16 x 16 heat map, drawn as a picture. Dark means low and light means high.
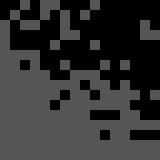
Mirror symmetry: none. Calmest part: bottom left. Slope: up to the bottom left. Stripes: none. Average level on the scale: 20%.
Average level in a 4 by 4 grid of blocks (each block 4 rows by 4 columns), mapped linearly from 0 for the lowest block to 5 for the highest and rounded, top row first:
2 2 0 1
4 1 1 0
5 4 3 2
5 5 5 4
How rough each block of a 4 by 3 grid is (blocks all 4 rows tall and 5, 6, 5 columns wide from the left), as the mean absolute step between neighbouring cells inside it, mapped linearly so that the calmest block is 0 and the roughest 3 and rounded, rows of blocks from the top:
321
221
022
001
